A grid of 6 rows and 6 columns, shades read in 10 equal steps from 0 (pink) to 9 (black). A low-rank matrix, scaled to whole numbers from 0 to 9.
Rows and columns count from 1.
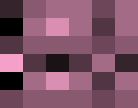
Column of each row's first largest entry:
1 1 1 3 1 1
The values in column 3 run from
1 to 8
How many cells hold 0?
1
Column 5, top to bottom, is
5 6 5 3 6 5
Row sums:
25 25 27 30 25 26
